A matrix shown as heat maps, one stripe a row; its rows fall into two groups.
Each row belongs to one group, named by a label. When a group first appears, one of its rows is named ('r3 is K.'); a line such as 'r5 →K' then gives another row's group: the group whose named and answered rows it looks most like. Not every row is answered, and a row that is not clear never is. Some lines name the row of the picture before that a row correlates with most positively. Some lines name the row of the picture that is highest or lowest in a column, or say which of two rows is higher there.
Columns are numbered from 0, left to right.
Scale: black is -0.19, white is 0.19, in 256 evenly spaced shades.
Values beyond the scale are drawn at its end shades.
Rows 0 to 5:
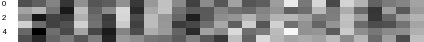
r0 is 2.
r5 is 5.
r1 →2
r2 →2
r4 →2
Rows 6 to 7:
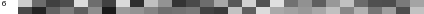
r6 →2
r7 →5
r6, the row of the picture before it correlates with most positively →3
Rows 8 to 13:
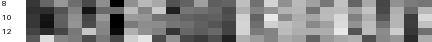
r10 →5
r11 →5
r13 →5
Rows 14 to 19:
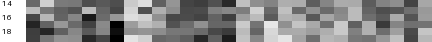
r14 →5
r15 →2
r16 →5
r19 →5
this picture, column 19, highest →17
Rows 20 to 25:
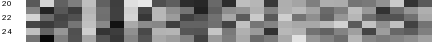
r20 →5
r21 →2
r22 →2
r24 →2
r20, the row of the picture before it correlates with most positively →14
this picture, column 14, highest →22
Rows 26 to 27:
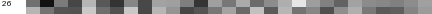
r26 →2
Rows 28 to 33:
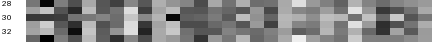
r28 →2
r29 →2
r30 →5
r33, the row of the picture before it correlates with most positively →26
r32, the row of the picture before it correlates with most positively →27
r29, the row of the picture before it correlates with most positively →27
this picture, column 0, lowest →30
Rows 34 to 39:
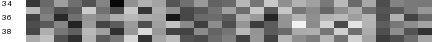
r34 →5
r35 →2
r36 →5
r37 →2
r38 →5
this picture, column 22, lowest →37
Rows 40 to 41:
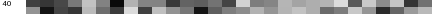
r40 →5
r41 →2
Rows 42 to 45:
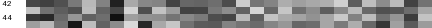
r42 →5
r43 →2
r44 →5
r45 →2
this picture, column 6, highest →45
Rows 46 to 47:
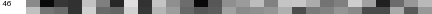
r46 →2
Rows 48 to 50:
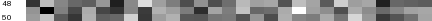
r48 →5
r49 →2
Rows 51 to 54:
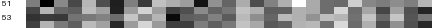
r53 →5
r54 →5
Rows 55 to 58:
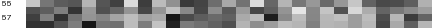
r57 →5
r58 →5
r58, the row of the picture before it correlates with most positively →53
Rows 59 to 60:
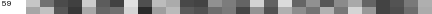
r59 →2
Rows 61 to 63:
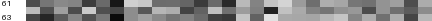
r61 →5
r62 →2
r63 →5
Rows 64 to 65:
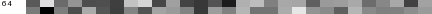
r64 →5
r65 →2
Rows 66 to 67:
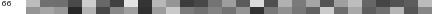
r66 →2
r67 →2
